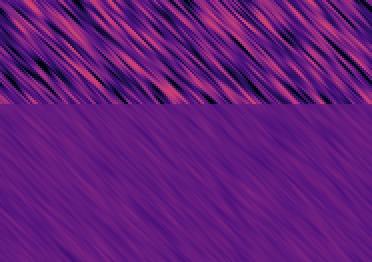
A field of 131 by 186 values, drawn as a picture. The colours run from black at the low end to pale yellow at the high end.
On average the colour sits 30% of the way up the scale. No single row or column stands out from its neighbours. The distribution is heavy-tailed on both sides. A horizontal seam about 40% of the way down splits the table, and the bottom part is calmer. Neither half mirrors the other. The grain runs diagonally down to the right.
